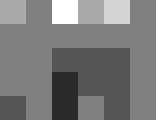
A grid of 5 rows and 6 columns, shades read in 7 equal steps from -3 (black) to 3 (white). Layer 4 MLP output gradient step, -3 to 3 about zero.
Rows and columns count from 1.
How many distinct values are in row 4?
3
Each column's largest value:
1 0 3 1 2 0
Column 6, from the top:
0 0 0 0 0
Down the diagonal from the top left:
1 0 -1 -1 -1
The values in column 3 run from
-2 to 3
